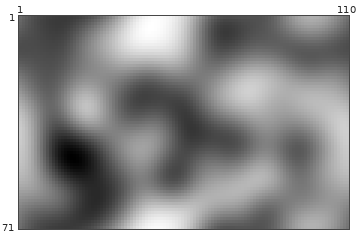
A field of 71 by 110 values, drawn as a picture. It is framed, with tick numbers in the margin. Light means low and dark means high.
The field is smooth, with broad soft blobs. Overall the values sit about 50% of the way up the scale. The ninth with the highest average is the bottom left. Neither half mirrors the other.
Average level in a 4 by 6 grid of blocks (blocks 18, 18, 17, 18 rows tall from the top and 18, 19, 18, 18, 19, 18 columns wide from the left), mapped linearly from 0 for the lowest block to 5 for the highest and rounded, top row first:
5 2 0 4 4 4 / 3 3 4 3 1 2 / 4 5 3 4 3 2 / 4 5 2 2 3 2
